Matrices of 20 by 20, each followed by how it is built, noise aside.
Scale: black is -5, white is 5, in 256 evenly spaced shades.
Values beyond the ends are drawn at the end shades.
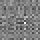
low rank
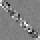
banded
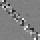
banded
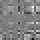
low rank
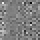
low rank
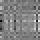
low rank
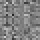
low rank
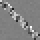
banded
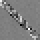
banded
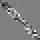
banded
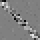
banded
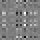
low rank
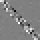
banded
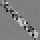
banded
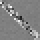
banded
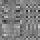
low rank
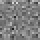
low rank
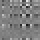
low rank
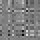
low rank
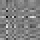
low rank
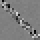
banded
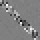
banded
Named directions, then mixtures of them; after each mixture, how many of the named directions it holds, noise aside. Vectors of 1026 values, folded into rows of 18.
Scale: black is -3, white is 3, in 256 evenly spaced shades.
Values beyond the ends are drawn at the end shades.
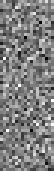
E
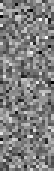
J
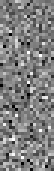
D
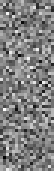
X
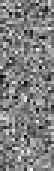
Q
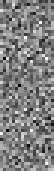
one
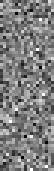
three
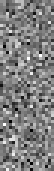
two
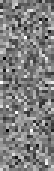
two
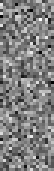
one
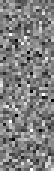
two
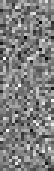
one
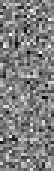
three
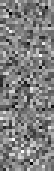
two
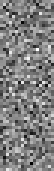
two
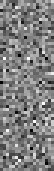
three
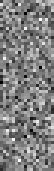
three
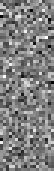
two
